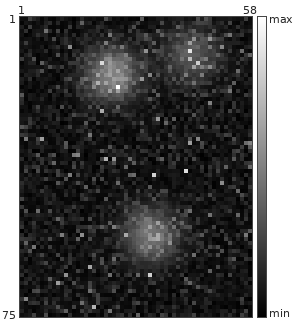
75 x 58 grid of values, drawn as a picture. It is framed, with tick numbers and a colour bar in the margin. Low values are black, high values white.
Ninth with the highest average: top middle. Histogram: skewed, a long tail of high values. Bumps: three. Odd rows or columns: none.
